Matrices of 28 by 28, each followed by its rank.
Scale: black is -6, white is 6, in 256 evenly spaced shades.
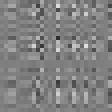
two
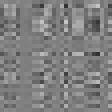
two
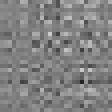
three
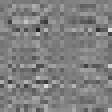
three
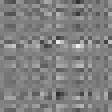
two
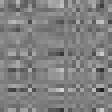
two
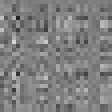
three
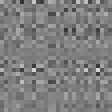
three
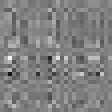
three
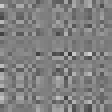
two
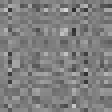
three
